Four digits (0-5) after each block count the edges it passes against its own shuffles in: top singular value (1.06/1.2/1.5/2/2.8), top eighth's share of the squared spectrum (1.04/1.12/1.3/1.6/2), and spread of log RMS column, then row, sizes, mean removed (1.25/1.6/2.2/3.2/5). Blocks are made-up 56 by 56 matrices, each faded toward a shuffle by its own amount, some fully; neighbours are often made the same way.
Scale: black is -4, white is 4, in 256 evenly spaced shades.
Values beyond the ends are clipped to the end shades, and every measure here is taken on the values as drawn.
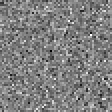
0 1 0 0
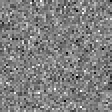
0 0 0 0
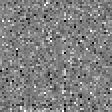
1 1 1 0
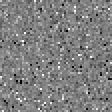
0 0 0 0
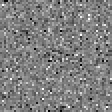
1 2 1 1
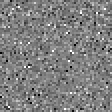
0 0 0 1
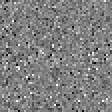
1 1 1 1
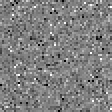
0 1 0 0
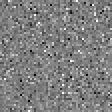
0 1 1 1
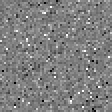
0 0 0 0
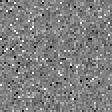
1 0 0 0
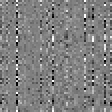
4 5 4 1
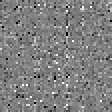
3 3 2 1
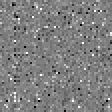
2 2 0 0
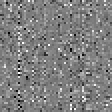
3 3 2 1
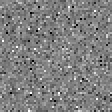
0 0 0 1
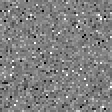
0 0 0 0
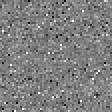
0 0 0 1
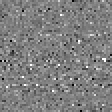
1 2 0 2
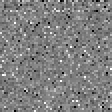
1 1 0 1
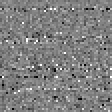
2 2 0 3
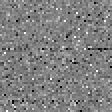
1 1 0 1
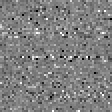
2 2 0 3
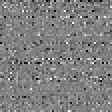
2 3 0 3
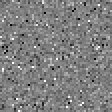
0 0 0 0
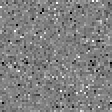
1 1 0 0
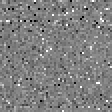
1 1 0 1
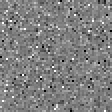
0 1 0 0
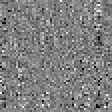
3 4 2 2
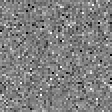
2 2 0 0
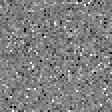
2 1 0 0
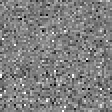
3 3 1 1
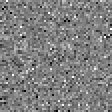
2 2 1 0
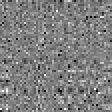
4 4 2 2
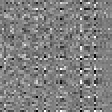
4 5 3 3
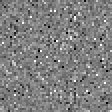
2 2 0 0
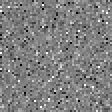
1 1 1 0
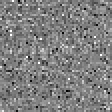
3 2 0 0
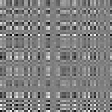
5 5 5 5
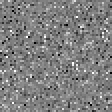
1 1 0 0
